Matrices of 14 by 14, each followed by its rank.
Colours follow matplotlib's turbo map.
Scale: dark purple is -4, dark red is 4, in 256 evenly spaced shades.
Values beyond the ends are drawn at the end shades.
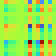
one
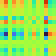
one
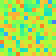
full rank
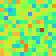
full rank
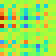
two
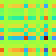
one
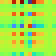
one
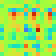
two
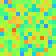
full rank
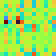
two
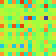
two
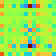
two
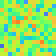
full rank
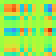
one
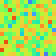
full rank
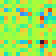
two
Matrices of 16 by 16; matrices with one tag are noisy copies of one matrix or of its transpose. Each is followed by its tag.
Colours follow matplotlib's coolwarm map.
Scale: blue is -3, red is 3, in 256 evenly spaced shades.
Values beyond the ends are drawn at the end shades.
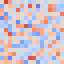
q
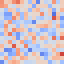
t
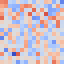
t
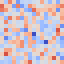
q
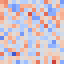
t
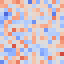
t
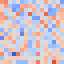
t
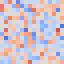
q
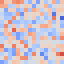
t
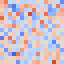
t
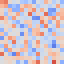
t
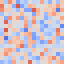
q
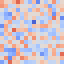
t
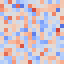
q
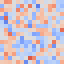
q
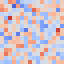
q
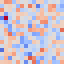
q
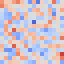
t
